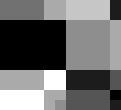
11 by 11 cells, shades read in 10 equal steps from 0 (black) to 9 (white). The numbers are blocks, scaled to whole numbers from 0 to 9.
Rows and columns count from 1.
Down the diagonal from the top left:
4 4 0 0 0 0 5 1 1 3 1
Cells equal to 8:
0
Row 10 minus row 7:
9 9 9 9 6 6 -2 -2 -2 -2 -6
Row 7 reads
0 0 0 0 0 0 5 5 5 5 6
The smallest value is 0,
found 31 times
